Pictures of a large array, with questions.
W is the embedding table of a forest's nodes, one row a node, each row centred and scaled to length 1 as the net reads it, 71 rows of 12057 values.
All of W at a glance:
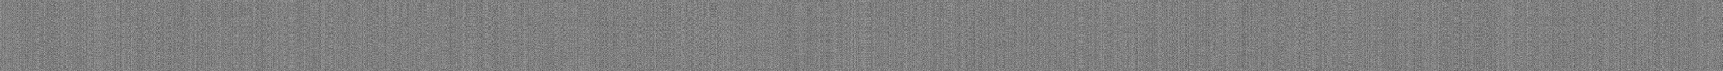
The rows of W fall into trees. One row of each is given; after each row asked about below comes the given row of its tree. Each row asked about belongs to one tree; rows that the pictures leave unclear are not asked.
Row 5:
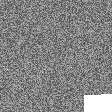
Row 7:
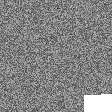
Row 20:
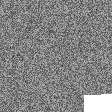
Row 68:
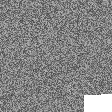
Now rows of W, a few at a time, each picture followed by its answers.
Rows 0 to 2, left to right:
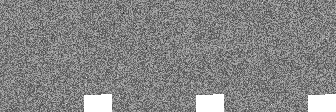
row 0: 7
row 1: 7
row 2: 68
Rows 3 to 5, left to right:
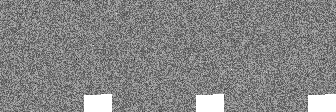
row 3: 5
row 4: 20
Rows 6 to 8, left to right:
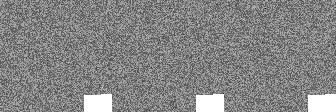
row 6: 5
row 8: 5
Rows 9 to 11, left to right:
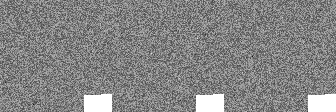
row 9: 5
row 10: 68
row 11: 5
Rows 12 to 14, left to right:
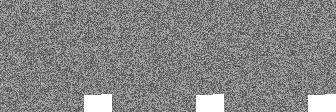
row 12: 7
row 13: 68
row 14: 5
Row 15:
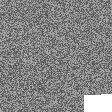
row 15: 68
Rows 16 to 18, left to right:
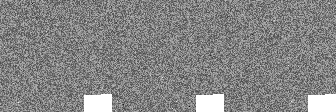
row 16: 5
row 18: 7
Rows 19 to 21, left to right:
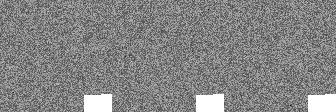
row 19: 7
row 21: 7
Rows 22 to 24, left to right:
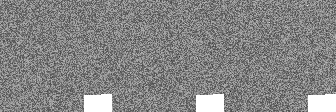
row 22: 5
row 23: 68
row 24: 7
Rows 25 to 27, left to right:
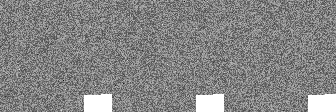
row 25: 7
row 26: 5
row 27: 68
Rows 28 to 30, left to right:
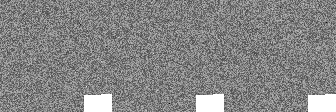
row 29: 5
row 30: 7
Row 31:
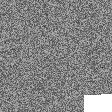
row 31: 68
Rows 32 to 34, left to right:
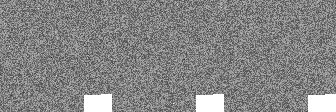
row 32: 68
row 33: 5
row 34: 7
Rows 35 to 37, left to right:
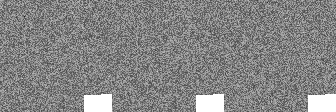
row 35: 7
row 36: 7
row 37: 5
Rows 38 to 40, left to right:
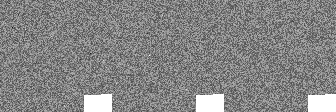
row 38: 68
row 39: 68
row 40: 7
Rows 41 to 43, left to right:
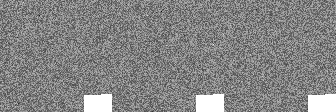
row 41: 7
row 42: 7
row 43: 68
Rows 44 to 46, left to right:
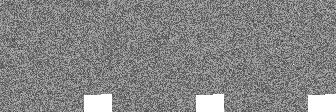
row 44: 5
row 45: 7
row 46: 68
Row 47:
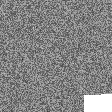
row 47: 20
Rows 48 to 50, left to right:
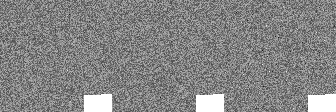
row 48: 5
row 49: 68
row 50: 20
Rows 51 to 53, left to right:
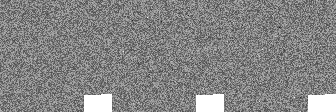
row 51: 68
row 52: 7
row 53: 68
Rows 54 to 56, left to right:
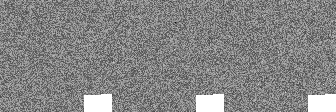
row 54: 5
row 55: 7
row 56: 7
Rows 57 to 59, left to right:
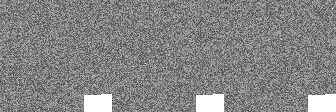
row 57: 68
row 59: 68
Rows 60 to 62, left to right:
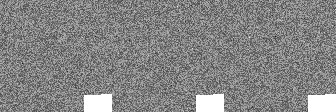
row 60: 7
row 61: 68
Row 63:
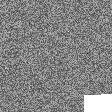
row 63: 68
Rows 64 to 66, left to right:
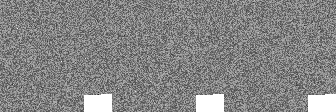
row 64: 68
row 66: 7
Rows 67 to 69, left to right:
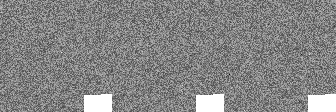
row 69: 20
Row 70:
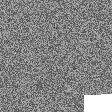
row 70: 68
